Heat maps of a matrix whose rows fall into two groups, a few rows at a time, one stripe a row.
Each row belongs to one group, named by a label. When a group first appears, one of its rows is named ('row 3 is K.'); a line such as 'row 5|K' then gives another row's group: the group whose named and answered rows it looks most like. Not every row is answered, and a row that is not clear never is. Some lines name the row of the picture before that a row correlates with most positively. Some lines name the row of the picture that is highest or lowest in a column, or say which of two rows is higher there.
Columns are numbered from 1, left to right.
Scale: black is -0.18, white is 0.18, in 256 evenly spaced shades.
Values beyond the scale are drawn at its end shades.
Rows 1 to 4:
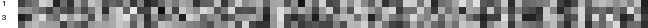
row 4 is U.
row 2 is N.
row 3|U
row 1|U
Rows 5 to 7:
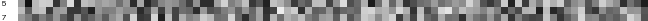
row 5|U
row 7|N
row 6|N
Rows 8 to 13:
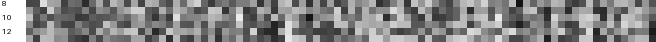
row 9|N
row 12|U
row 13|N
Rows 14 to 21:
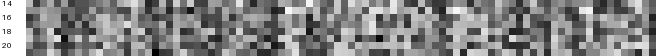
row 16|U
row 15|N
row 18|N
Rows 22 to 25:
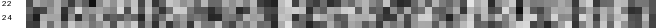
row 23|U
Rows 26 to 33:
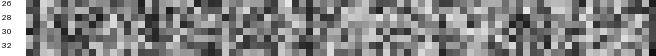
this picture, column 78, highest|32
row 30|U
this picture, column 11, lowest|28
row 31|N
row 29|N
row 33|U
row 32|U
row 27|U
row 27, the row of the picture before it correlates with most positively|25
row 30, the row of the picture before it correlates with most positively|24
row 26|U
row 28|N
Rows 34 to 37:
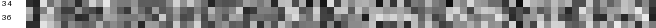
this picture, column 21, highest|34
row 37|U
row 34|U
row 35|N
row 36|N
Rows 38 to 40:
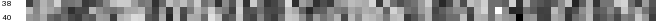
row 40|N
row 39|N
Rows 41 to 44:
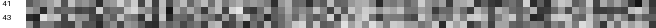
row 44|N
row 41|U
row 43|U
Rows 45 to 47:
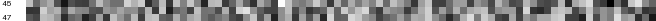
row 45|N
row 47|U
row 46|U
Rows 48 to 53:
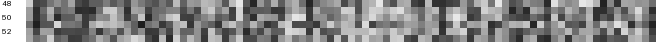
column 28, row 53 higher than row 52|Yes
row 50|N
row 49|N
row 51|U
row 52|N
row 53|N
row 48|N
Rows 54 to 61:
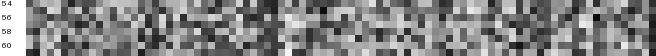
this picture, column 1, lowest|61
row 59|U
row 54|U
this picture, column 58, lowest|55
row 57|N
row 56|N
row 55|U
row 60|N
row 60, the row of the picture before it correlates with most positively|52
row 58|U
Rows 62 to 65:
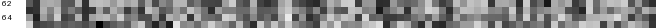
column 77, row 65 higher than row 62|No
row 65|N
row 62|U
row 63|U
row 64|U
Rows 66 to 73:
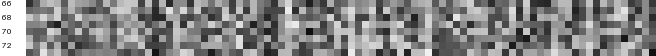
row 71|N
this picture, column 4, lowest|69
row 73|U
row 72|N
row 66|U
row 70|U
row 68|U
